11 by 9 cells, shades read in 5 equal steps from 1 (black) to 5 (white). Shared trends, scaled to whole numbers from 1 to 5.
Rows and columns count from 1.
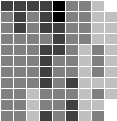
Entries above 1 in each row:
8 8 9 9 9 9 9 9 9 9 9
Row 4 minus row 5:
0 0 0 1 0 0 -1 1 0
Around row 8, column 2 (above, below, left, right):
3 3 3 3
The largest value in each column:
3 3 4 3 3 3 4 4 5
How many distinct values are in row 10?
4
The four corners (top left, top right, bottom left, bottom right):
2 5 3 5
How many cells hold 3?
51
